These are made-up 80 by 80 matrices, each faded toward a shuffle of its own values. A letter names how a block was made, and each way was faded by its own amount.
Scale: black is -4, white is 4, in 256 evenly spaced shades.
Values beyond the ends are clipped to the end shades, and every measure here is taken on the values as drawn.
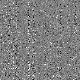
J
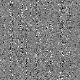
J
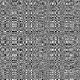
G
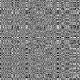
G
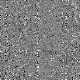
J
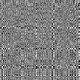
G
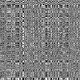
G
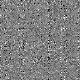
J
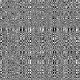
G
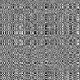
G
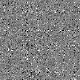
J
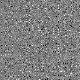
J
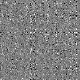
J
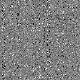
J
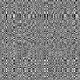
G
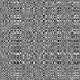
G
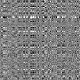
G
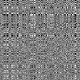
G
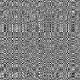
G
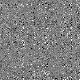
J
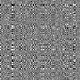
G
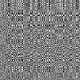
G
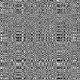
G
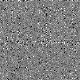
J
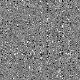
J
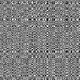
G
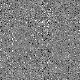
J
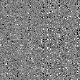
J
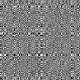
G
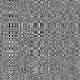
G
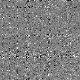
J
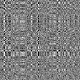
G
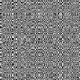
G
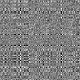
G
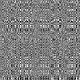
G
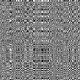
G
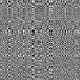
G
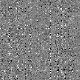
J
